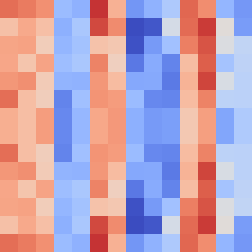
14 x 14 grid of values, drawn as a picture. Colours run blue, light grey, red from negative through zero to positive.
Upright stripes repeat 3 times across the table. The top and bottom halves mirror each other. The histogram is flat. The grain runs up and down.
